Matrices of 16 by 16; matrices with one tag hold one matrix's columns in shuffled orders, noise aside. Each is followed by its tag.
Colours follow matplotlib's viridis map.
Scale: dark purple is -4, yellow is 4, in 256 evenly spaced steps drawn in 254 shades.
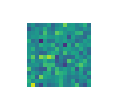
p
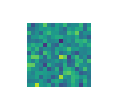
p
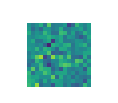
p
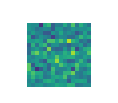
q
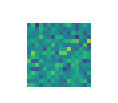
q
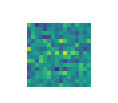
q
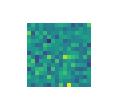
p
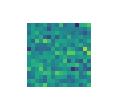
q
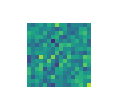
p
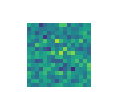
q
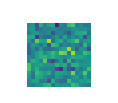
q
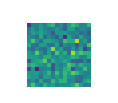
q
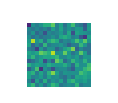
q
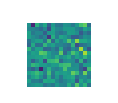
q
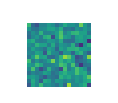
p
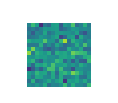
q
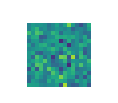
p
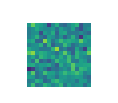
q
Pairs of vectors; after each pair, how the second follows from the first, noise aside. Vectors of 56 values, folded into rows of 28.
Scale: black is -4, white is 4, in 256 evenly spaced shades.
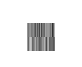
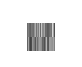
negated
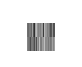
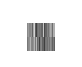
negated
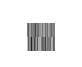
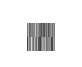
negated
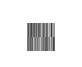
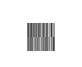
copied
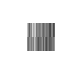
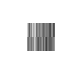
copied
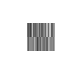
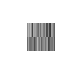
negated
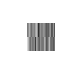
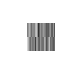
copied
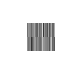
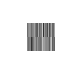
copied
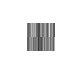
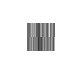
copied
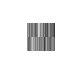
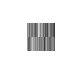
copied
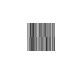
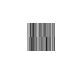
copied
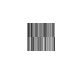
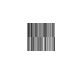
copied
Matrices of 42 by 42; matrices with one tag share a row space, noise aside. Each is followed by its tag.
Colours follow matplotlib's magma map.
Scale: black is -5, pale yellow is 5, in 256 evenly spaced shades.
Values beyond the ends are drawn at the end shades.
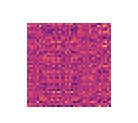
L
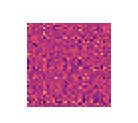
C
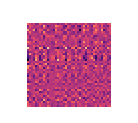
C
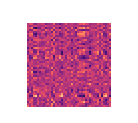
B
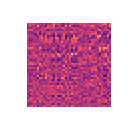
L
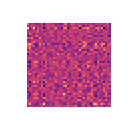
C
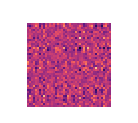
C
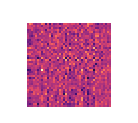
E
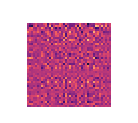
E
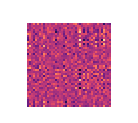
C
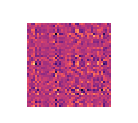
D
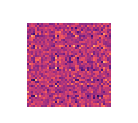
D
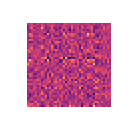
E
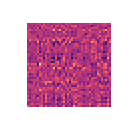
L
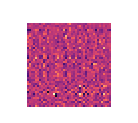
C
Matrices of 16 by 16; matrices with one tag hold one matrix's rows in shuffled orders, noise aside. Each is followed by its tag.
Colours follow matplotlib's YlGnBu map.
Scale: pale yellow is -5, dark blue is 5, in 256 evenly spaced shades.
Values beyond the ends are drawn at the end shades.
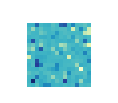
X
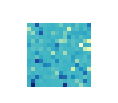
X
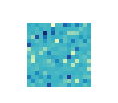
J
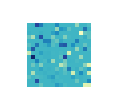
X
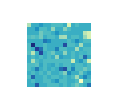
X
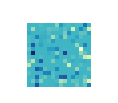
X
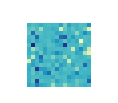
X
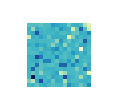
X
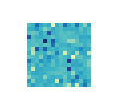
J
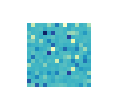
J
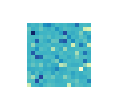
X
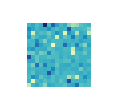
J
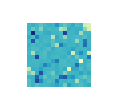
X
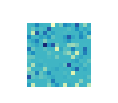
J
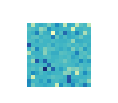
J
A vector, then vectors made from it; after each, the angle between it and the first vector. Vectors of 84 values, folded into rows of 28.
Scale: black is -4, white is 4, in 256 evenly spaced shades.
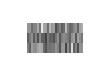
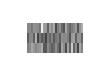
nearly parallel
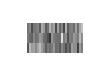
partly aligned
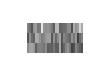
orthogonal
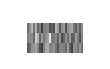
partly opposed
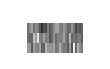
partly opposed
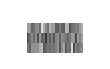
nearly parallel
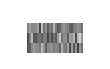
partly aligned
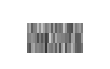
partly aligned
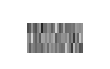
partly opposed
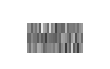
nearly parallel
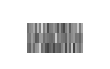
partly aligned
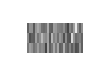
orthogonal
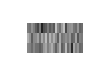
nearly opposite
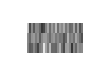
partly opposed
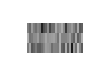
nearly opposite
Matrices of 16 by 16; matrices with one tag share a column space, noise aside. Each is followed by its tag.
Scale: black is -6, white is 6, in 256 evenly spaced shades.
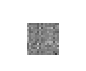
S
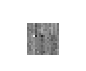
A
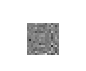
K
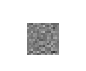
K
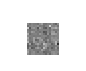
S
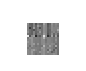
A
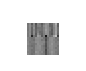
A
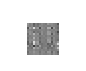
S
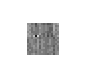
A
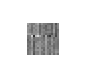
A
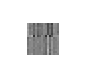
A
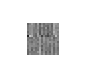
A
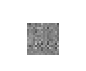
S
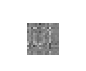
S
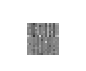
A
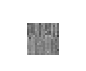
A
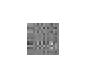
S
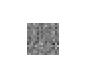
S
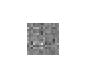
S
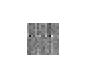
A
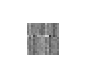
A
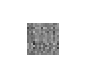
S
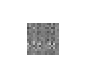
S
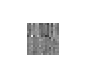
A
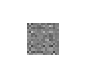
K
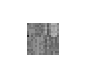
A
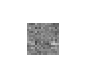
S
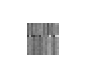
A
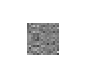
K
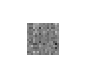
S
